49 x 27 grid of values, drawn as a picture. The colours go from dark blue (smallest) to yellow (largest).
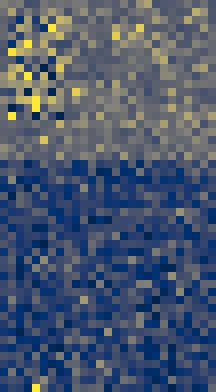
Average level on the scale: 30%. Seam: horizontal, 40% of the way down, the top part higher. Odd patch: rougher, in the top left. Roughest part: top left. Stripes: none.
